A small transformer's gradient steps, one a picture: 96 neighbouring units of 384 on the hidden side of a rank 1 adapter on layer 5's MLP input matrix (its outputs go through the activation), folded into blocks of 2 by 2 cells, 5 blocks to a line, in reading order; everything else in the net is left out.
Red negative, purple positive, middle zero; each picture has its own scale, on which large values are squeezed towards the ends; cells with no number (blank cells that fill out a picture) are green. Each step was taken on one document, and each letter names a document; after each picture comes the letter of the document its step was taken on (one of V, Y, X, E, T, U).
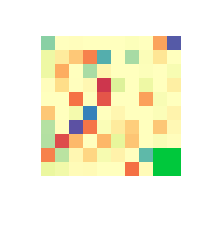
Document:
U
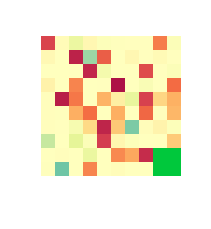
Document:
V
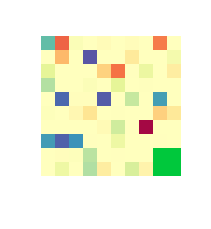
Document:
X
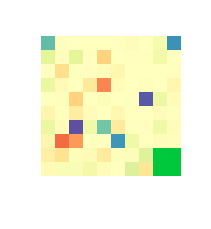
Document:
U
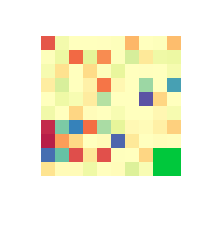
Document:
U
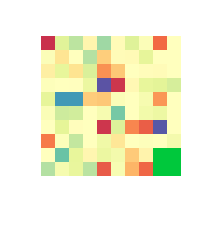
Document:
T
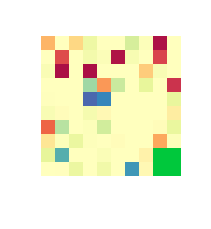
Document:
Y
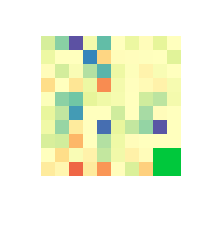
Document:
T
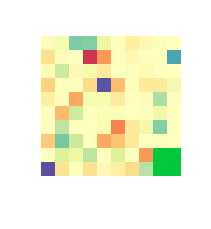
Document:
T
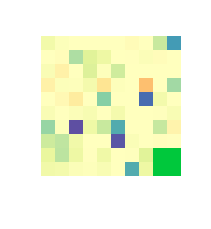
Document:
U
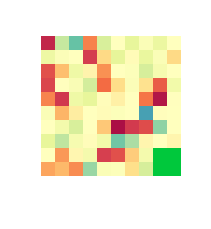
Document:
T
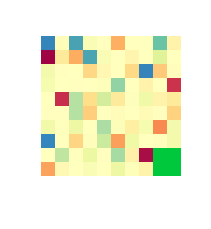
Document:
V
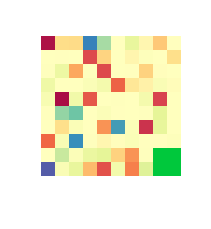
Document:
T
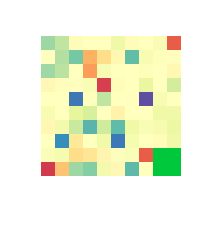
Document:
U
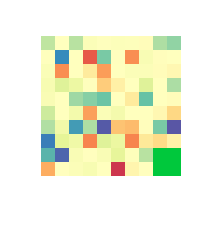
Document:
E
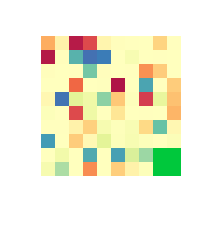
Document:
V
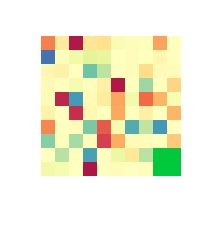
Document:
V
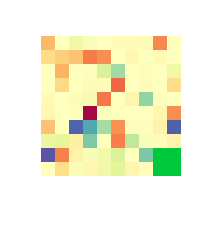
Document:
E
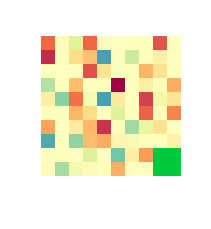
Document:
V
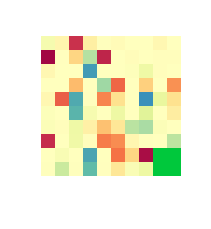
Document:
V
